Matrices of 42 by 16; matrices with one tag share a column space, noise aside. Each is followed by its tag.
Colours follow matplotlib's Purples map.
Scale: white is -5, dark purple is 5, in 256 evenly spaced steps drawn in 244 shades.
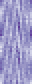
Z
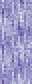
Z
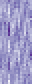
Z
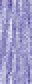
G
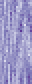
G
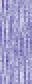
G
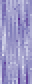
G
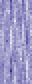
G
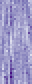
G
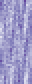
G
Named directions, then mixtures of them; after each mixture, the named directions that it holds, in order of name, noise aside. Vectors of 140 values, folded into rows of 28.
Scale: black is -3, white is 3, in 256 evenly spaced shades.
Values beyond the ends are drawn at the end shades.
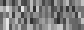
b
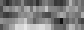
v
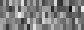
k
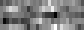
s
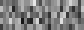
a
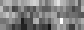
a, v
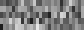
a, v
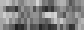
s, v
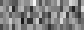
a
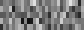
a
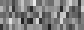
a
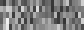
b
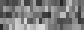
a, v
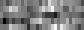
s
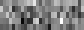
a, v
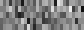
k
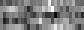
s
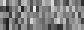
b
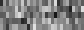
k, s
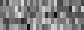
k, s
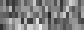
a, v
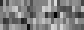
k, s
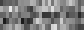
a, s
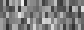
k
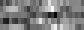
s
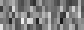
a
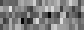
a, s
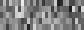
k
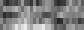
v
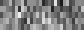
b, k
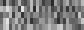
b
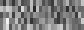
b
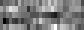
s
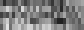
b, v
